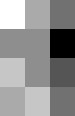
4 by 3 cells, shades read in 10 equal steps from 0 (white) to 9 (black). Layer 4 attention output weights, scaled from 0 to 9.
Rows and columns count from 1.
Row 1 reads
0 3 5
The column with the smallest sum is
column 1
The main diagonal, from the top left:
0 4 6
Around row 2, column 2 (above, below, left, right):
3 4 4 9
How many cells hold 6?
1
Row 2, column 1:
4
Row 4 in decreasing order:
5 3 2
